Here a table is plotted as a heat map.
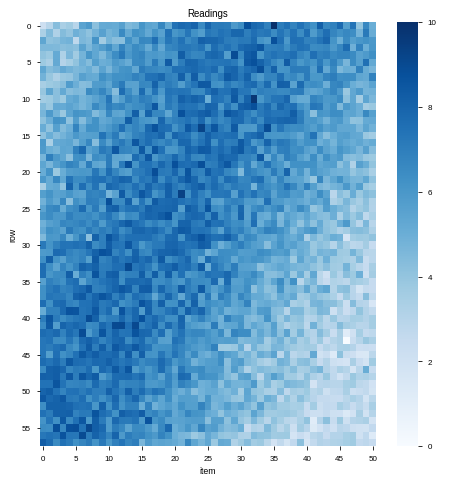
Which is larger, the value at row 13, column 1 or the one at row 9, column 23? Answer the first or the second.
the second
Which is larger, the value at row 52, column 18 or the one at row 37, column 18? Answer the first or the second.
the second
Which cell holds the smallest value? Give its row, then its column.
43, 46
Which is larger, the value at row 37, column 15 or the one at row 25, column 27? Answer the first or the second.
the first
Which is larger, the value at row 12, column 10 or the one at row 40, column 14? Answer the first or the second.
the second
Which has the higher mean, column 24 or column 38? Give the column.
24
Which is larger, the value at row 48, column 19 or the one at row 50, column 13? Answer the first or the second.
the second
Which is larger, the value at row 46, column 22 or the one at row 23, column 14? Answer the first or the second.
the second
